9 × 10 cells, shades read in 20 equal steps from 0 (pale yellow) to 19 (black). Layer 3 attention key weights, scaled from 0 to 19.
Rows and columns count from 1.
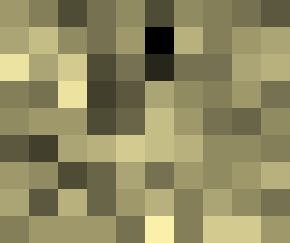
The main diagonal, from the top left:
7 4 3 14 11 4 7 6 3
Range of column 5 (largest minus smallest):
9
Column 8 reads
9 9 10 9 10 8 8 6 3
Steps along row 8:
up down up down down up down up up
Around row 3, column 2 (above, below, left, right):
4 10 1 3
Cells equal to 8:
11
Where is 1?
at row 3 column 1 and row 4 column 3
